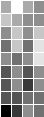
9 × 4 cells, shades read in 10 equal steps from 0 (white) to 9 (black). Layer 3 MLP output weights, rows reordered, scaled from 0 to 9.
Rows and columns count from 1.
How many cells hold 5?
6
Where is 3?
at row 1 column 1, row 1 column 3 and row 2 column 2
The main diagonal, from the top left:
3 3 4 1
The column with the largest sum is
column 1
